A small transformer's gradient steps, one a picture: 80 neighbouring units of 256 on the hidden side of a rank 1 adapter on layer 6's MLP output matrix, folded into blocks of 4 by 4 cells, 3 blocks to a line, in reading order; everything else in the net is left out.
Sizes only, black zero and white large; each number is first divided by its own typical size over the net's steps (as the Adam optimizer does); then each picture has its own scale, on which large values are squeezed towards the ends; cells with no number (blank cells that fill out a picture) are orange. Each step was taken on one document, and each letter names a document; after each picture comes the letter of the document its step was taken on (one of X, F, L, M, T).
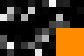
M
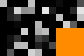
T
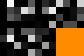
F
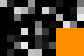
T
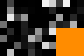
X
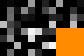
F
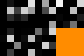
F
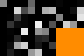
T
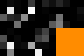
M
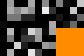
F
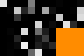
T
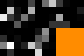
M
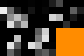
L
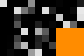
T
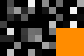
F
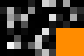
L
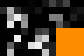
L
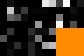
X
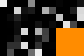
T
